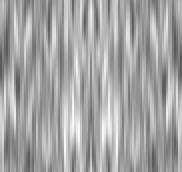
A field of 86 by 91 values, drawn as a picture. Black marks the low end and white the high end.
The left and right halves mirror each other. Streaks run downward. No overall slope runs across the table. The histogram is bell-shaped.
